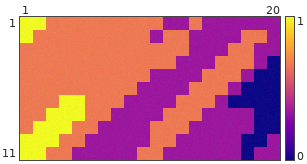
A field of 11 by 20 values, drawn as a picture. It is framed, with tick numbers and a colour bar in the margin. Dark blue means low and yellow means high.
Average level on the scale: 50%. Slope: up to the left. Calmest part: top left. Grain: diagonal, up to the right.
